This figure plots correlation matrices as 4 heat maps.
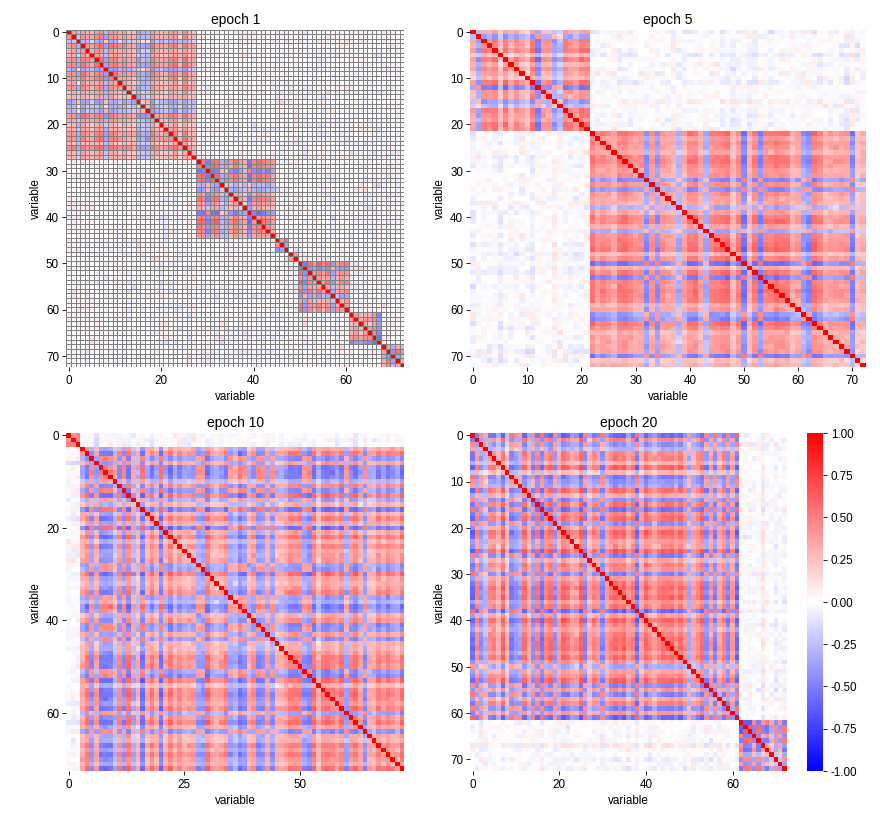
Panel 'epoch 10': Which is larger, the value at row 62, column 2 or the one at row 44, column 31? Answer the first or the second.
the first
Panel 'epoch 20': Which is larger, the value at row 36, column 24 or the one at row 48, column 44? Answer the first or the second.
the second
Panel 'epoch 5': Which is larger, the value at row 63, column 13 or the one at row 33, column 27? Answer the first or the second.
the second
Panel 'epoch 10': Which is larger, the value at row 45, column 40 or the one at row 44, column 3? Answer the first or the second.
the first
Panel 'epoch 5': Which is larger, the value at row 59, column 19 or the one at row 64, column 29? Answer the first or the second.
the second
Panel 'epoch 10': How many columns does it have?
73
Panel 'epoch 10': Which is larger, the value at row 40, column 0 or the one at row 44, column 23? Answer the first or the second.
the first
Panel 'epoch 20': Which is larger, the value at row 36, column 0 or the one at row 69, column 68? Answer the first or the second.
the second
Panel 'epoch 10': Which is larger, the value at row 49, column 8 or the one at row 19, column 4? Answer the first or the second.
the second
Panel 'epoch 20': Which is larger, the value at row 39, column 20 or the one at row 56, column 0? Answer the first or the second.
the second
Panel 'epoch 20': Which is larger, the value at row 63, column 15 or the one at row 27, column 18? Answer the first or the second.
the second
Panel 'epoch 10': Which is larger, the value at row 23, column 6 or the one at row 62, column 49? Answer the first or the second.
the second
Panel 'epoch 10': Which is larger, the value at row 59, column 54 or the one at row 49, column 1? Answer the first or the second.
the first
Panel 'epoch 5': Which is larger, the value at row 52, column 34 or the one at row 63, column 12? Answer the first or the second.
the second
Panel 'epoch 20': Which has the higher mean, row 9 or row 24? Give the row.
24
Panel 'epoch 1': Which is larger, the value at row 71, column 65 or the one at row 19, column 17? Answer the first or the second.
the first
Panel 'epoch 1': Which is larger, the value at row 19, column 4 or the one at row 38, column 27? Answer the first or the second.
the first
